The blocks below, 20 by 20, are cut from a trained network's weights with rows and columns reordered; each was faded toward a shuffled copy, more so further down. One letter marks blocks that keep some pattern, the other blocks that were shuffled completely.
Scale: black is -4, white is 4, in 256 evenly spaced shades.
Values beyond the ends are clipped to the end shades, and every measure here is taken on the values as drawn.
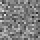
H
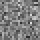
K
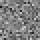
H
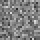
H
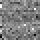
K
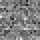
K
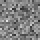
K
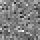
H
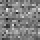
K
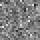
H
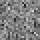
H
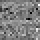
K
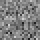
K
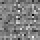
K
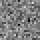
H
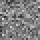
H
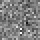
H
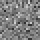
H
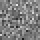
H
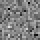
H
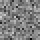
H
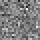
H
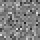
H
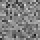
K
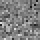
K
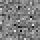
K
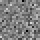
K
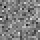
H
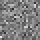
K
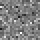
H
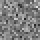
H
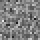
H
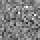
H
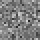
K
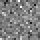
H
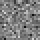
H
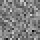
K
